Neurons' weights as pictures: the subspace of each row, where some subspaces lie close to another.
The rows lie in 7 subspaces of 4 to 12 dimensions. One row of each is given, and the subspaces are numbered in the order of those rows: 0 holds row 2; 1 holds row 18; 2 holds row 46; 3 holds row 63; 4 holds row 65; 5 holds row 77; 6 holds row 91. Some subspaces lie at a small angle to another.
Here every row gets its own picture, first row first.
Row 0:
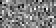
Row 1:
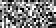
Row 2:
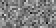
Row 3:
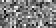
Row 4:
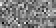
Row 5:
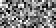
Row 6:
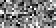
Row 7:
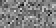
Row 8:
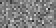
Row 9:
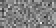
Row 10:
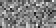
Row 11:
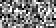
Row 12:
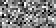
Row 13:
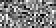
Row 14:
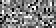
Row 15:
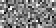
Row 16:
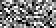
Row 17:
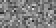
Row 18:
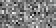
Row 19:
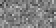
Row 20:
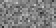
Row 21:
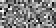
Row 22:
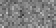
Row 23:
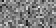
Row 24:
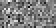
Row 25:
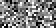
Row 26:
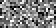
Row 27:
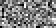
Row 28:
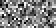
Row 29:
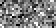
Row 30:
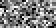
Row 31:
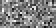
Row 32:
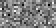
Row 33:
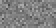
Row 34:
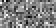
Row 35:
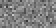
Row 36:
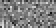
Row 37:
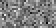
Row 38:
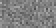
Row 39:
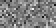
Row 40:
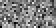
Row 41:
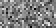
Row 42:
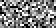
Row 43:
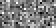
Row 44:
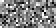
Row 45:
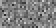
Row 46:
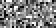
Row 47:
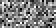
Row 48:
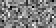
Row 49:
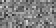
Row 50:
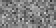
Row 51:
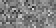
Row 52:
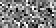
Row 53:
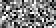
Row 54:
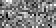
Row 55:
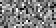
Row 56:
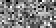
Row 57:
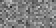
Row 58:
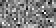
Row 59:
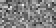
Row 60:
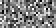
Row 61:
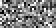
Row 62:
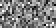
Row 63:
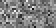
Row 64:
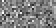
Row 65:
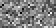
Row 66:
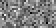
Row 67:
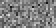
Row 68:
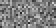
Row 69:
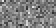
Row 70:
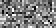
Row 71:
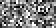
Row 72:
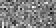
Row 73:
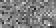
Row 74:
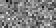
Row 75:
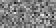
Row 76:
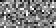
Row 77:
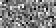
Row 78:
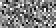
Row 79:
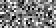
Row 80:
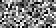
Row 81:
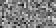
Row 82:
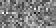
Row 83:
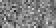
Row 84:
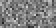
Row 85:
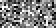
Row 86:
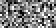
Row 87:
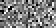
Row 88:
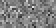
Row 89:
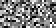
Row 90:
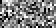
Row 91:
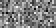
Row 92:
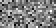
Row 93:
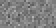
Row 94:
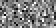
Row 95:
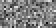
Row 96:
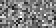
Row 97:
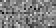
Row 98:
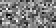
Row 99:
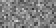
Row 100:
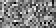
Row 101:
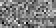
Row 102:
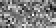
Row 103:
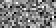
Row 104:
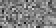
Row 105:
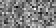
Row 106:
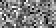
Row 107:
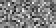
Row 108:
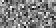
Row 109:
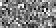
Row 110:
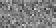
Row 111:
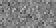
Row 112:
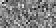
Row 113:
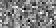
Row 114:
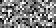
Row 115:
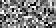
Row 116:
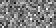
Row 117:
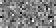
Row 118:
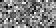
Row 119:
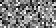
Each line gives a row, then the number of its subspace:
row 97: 6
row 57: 5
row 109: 5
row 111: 4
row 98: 4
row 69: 2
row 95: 2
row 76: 4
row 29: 6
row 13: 1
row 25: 6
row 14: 5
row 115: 5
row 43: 6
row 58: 1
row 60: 1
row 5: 5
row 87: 0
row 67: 4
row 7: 4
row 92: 4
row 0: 5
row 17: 1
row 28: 5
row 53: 1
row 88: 3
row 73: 1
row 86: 1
